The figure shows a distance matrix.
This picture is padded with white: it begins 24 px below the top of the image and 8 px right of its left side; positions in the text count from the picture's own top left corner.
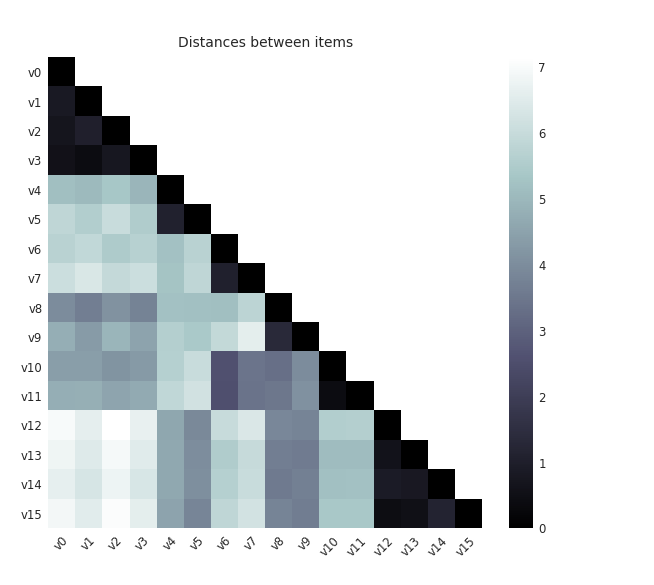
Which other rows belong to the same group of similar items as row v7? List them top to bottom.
v6
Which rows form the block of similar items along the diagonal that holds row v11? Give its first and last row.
v10 to v11
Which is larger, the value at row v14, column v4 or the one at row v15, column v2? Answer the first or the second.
the second
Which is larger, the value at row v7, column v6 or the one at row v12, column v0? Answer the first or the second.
the second
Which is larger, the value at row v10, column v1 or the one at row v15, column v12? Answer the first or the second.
the first
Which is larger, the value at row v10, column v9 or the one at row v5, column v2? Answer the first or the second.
the second
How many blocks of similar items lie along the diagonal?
6
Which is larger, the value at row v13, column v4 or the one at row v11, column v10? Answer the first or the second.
the first
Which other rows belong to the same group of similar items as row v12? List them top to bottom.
v13, v14, v15
